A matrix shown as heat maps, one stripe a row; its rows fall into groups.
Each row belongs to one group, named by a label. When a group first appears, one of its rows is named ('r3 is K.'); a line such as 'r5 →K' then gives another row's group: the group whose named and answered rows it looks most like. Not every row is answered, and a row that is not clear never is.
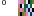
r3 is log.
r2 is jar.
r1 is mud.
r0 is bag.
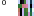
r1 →log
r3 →mud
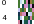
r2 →bag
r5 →mud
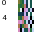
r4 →log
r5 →jar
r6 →log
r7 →mud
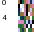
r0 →log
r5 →jar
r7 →bag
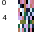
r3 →mud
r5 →bag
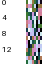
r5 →jar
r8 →mud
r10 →mud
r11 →log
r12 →log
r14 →bag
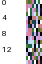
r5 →mud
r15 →jar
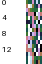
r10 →mud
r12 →jar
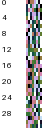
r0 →log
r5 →mud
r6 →bag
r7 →mud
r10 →mud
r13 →mud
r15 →mud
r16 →log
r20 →bag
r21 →log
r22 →jar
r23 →bag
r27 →bag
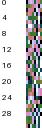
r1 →log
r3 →jar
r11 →log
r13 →jar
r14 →mud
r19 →log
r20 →bag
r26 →bag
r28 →jar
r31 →mud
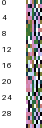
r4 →jar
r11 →log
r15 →jar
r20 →jar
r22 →bag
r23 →mud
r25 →mud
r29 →mud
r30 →jar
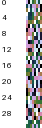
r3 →bag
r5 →bag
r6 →mud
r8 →jar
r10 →log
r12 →log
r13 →bag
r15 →mud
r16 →jar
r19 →log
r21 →jar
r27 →log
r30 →bag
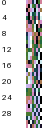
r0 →bag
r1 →mud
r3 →mud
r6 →jar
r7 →bag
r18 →jar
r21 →jar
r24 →jar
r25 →jar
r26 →mud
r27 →jar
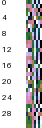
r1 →jar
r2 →log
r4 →bag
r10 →jar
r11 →jar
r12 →bag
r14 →jar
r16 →log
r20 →bag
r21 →bag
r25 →jar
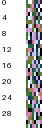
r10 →log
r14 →bag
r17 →mud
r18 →bag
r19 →mud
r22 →log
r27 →log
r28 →jar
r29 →bag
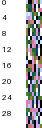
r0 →log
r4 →bag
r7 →mud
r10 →log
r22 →mud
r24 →bag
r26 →jar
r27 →log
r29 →log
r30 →mud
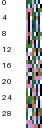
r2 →bag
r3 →mud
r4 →mud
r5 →mud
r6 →mud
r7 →mud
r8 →bag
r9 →mud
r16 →jar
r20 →mud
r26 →log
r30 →jar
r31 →log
